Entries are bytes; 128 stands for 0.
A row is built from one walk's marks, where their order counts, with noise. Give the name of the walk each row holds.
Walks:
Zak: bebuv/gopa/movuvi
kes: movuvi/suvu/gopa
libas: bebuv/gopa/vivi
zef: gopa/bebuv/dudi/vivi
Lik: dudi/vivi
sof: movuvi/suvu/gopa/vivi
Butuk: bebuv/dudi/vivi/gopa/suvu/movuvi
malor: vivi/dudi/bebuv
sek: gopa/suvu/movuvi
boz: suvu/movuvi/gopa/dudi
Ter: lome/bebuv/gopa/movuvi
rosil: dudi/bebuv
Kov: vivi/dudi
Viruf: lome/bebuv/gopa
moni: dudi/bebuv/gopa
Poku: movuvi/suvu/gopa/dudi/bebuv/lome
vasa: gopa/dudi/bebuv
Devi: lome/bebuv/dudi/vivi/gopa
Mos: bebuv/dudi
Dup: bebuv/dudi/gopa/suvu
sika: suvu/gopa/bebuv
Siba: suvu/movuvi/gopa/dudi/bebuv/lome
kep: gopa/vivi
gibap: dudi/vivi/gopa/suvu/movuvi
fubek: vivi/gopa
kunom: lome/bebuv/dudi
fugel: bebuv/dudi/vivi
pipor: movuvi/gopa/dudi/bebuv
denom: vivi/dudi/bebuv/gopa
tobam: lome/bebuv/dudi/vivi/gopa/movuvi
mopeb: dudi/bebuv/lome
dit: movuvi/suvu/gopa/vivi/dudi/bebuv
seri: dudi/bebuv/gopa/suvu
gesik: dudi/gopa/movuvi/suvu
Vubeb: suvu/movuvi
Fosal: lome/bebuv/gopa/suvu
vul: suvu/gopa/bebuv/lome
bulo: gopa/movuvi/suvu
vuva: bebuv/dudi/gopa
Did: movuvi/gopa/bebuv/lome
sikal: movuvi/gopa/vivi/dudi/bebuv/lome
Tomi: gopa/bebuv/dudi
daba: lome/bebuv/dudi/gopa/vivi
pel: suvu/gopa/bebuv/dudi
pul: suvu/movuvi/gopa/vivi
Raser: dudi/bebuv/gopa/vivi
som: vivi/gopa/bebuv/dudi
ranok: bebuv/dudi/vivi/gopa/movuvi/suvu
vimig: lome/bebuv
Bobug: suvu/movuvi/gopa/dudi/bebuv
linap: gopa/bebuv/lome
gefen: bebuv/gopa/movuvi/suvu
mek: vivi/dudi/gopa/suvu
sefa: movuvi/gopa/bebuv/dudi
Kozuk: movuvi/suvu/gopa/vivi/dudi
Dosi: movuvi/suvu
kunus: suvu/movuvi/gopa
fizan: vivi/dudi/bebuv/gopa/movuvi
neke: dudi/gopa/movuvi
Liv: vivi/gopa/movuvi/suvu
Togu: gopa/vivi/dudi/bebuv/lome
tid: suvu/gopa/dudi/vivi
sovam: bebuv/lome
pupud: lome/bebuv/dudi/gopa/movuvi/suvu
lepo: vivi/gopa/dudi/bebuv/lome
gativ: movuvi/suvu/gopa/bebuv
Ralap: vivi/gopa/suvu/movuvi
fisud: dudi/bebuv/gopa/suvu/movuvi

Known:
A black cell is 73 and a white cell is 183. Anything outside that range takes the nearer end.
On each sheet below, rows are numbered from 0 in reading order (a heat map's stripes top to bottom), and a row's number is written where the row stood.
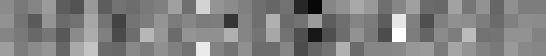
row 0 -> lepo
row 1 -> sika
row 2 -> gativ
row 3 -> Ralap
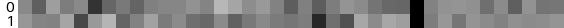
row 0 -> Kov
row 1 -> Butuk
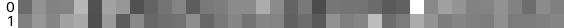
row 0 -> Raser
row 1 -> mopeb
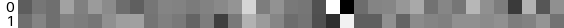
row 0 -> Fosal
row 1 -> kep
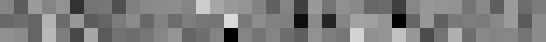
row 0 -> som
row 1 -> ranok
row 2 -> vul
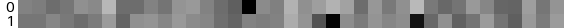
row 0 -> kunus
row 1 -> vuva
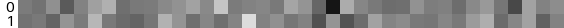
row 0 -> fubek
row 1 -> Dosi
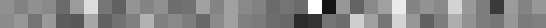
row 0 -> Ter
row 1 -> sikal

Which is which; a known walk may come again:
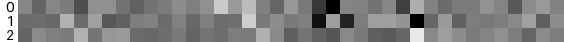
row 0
malor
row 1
ranok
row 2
Lik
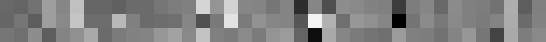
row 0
Liv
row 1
bulo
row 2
fubek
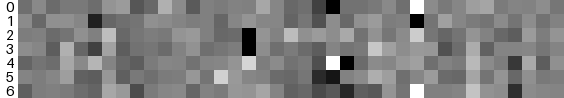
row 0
sof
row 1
Mos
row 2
kunus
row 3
Siba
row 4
Fosal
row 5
lepo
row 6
daba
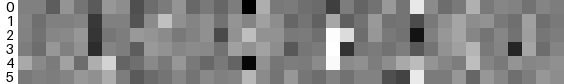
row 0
tid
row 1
Kozuk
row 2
Tomi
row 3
kunom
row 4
Vubeb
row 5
rosil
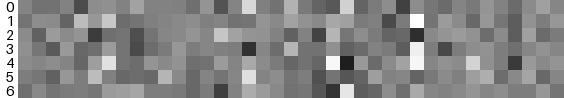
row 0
vasa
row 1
moni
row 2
som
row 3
sika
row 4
Ter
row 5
Dosi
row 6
kep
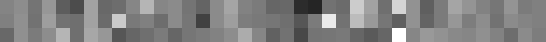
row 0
sikal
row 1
linap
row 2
Raser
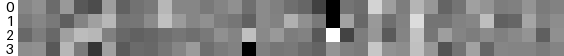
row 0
Poku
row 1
kes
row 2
seri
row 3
vul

